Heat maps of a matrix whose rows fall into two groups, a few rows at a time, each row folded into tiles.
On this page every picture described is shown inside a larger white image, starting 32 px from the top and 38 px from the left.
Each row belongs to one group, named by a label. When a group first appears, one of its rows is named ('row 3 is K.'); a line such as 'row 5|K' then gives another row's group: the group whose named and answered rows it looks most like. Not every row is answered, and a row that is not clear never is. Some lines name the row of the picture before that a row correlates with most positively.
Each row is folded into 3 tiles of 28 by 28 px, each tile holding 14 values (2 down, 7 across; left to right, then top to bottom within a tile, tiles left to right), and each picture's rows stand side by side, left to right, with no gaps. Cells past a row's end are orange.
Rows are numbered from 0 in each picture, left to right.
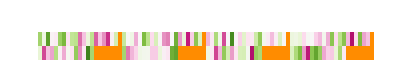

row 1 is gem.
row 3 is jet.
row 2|gem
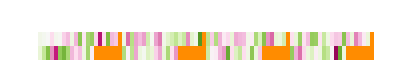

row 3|gem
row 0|jet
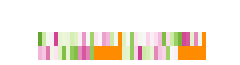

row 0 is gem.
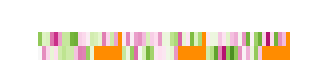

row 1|jet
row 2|jet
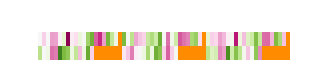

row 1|gem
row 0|jet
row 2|jet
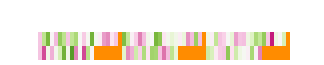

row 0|gem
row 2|jet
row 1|gem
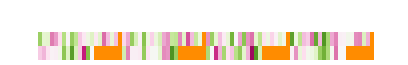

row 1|gem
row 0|gem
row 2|gem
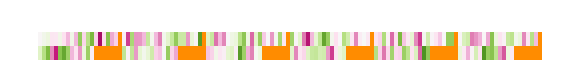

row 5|gem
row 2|gem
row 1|jet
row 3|gem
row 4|gem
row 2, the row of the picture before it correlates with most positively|0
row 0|jet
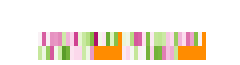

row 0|jet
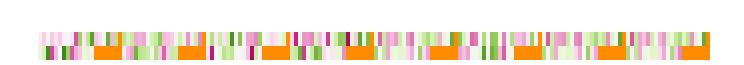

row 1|gem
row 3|jet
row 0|jet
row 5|gem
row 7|jet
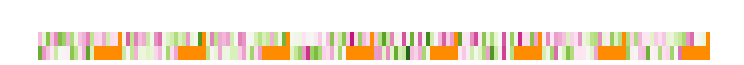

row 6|jet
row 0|gem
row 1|jet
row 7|jet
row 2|jet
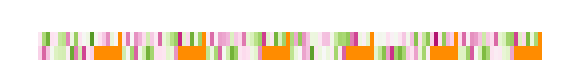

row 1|jet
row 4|jet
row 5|jet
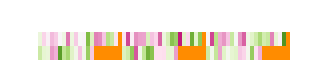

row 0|jet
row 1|jet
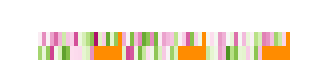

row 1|gem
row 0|jet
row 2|jet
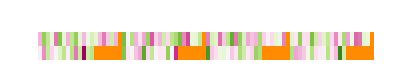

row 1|jet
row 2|gem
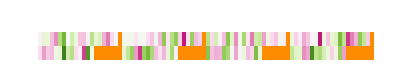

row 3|jet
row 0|gem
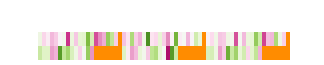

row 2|jet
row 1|gem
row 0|jet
